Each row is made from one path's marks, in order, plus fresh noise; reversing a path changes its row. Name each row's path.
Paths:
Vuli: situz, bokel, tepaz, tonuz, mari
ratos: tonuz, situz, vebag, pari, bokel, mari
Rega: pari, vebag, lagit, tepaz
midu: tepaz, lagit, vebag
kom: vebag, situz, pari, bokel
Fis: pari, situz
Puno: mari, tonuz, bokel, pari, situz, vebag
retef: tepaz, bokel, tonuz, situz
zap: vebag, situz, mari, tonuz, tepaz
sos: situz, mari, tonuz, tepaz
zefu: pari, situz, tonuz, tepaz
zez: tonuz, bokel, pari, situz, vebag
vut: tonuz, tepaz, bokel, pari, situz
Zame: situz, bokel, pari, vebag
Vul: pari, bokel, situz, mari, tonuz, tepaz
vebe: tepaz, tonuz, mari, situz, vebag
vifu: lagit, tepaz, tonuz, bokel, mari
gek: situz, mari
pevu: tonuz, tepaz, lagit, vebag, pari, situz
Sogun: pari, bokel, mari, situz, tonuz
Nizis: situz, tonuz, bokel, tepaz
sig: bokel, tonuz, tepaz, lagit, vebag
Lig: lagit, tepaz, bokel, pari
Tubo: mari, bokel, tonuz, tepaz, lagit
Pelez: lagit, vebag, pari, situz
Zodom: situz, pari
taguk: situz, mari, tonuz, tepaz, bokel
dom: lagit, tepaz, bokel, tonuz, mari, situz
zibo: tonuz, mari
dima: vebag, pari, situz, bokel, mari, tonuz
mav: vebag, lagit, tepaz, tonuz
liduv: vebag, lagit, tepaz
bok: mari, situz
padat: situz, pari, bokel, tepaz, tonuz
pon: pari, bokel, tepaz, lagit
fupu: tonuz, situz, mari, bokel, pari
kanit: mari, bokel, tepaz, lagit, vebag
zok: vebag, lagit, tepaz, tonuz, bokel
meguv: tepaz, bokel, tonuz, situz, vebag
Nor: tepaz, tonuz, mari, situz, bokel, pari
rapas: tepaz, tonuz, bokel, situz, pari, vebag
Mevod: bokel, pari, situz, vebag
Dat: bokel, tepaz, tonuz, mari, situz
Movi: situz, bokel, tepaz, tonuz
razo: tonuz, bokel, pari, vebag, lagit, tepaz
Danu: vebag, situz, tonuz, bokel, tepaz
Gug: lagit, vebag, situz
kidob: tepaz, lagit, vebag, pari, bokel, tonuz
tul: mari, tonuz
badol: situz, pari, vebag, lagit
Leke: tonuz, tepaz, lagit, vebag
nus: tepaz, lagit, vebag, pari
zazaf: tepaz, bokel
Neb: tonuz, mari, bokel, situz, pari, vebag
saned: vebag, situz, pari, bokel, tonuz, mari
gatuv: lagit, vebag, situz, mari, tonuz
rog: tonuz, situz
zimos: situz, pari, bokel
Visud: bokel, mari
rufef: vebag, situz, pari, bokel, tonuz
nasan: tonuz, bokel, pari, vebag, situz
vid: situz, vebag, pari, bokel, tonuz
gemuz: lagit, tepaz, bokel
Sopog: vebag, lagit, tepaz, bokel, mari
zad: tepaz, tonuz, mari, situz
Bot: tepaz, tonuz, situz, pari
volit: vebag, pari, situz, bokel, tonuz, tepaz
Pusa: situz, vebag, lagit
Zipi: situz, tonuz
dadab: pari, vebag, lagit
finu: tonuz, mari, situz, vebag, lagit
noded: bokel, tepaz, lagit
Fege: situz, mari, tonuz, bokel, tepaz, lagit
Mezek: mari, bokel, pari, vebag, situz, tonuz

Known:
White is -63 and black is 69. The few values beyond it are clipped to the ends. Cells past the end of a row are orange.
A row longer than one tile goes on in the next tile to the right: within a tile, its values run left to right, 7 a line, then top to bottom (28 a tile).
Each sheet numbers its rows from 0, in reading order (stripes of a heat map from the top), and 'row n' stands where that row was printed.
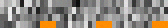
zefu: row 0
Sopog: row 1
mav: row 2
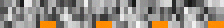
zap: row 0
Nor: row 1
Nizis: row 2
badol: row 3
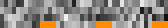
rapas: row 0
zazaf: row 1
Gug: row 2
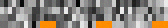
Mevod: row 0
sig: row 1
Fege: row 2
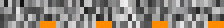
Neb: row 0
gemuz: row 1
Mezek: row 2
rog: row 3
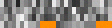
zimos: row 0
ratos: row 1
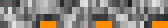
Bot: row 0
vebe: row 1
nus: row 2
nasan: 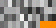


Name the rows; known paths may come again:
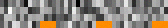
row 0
Lig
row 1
Leke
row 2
mav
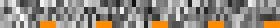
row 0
vid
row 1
Gug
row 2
sig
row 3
zefu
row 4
vebe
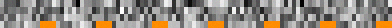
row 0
taguk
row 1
Nizis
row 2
Tubo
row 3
badol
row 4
pon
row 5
Neb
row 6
dima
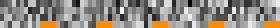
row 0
gemuz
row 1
liduv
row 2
noded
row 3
Zame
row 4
Fege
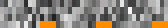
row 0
bok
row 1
rapas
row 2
ratos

